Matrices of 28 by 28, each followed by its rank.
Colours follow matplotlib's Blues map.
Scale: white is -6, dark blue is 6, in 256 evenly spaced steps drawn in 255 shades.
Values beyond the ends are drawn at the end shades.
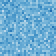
full rank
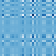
one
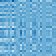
two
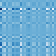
one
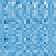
three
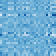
three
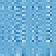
two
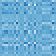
two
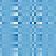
one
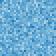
full rank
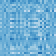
three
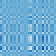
one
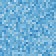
full rank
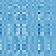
two
